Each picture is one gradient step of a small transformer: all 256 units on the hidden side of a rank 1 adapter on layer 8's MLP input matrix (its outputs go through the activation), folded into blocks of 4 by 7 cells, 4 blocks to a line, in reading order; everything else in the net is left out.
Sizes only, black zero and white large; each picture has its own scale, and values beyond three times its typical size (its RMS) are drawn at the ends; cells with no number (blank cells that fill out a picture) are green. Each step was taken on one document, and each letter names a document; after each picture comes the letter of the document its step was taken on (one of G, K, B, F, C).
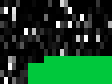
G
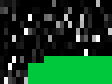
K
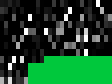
K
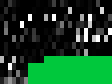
K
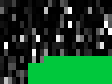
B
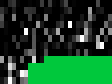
B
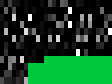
K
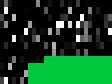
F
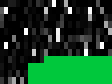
B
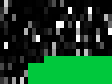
F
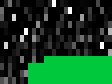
B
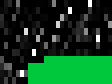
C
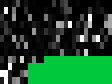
G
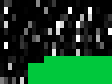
F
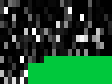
G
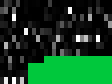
G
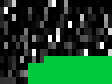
B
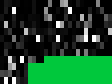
G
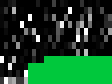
K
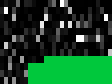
G
